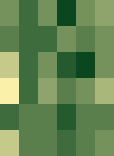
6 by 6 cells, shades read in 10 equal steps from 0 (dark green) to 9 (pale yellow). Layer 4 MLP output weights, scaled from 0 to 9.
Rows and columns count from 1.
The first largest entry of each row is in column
6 4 1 1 2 1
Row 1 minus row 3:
-3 0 0 -1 4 1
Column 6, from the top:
5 4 4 6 3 4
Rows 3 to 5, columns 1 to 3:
7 2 4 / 9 2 5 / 2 3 3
